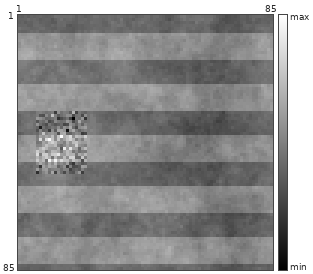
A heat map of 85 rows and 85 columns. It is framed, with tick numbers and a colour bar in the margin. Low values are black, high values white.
The values follow a bell shape. An odd patch, rougher than its surroundings, sits in the middle left. Values change most from cell to cell in the middle left. Horizontal stripes repeat 5 times down the table. Overall the values sit about 50% of the way up the scale.
